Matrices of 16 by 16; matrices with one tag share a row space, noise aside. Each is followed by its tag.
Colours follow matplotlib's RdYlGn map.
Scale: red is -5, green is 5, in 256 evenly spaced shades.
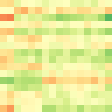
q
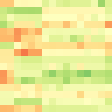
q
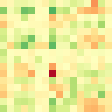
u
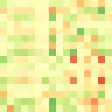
u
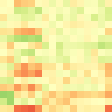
q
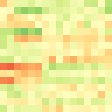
q
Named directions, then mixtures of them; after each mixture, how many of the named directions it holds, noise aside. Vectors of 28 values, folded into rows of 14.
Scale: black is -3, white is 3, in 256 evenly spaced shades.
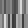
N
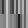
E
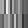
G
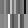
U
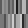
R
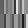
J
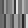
one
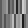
one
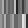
one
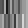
one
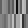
one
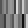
one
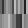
three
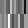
one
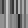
one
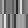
two
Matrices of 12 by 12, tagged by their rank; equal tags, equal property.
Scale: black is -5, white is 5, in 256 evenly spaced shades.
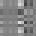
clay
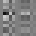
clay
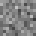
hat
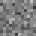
hat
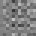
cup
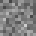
hat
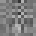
cup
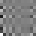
clay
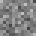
hat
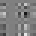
clay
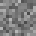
hat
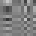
clay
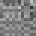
cup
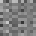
cup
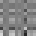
clay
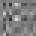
cup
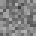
hat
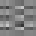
clay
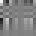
clay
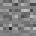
cup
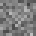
hat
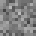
hat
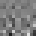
cup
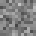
hat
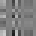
clay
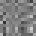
cup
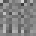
cup
